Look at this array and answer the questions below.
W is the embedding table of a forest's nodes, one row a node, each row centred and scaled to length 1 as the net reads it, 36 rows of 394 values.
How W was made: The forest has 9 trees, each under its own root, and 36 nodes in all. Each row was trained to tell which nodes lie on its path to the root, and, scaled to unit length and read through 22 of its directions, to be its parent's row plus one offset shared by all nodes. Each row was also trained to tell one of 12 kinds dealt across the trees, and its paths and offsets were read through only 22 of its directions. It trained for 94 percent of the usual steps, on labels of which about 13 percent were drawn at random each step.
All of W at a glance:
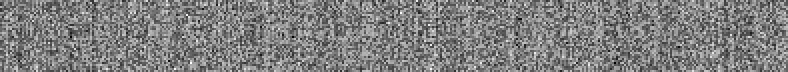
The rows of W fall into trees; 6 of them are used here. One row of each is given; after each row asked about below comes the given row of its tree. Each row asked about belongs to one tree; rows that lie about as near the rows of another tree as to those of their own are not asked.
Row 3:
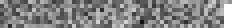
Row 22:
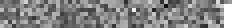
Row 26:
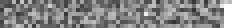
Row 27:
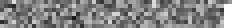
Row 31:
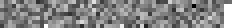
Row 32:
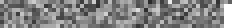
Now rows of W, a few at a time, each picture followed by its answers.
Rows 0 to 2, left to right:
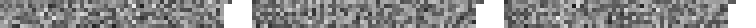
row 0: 22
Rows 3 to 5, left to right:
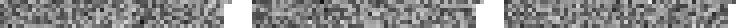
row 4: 26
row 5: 32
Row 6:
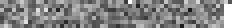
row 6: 22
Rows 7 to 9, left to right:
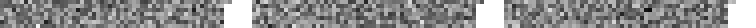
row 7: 3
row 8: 27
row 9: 32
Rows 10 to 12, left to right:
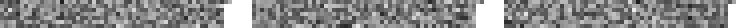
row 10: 32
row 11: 22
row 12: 31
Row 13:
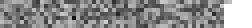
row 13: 3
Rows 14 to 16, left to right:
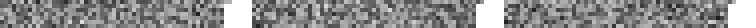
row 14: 3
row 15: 31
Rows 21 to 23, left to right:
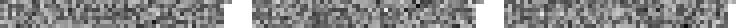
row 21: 32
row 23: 26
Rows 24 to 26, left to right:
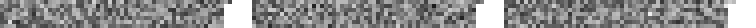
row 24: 32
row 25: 27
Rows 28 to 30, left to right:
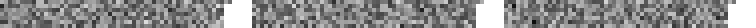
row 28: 27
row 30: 22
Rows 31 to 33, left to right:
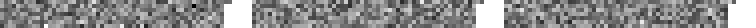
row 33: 26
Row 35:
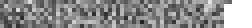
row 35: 3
